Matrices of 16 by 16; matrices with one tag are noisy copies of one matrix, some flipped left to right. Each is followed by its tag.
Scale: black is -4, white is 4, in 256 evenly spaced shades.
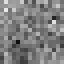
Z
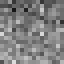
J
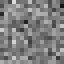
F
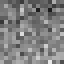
J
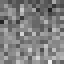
J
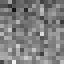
J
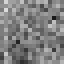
Z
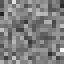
F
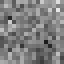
Z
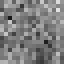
Z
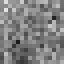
Z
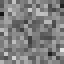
F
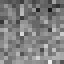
J
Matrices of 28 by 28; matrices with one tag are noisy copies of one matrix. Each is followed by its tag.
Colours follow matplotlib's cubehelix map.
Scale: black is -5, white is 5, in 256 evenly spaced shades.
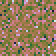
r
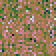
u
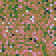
u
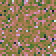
r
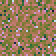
r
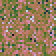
u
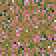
r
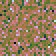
r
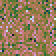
u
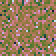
r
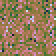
u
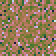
r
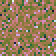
r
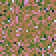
r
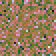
r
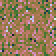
u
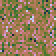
u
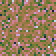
r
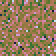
r
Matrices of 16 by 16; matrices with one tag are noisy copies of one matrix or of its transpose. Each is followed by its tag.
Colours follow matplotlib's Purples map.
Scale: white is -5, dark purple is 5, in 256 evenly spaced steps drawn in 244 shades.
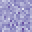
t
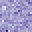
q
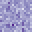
t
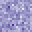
t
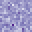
t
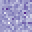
t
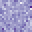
q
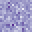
t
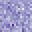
t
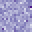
q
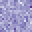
q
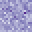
t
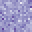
q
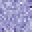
q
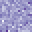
q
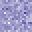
t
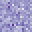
t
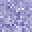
t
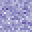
t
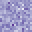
t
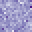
q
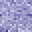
q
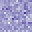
t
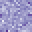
q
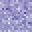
t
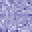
q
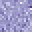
q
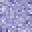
q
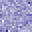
q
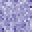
q
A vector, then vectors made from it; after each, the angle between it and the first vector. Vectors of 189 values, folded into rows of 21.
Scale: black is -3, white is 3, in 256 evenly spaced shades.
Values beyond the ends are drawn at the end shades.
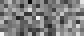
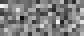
orthogonal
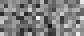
nearly parallel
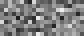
partly aligned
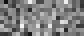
partly opposed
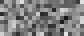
partly aligned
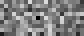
nearly opposite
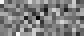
partly opposed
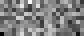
nearly opposite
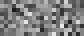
partly opposed
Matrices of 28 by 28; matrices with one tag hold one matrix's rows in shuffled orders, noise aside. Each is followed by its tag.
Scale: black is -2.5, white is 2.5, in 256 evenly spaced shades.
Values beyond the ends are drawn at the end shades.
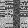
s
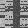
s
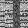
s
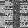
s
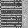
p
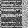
p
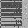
p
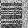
p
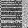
p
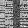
s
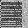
p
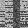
s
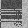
p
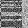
p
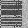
p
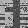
s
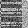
p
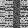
s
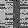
s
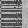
p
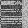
p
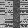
s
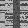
s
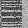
p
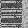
p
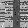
s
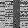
s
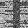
s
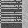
p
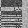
p
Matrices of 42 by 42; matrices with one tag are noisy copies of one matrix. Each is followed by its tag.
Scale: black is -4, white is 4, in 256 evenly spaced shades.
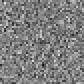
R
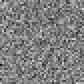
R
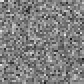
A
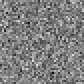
R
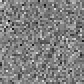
R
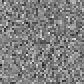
R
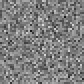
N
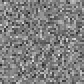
R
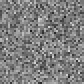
N
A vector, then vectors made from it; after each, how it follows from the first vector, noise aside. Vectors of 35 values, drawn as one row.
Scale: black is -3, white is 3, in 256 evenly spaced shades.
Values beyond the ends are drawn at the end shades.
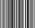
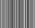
shrunk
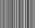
shrunk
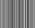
shrunk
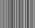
shrunk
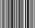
copied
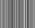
shrunk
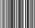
copied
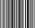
copied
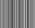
shrunk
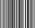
copied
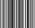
copied
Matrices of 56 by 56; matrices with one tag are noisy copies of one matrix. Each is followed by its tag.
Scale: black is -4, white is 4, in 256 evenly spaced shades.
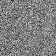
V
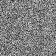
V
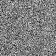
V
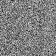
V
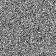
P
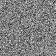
P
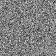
P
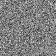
P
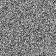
P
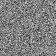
P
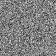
P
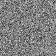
P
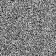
V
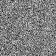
V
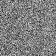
V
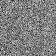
V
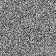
P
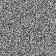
P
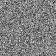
P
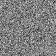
P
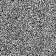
V
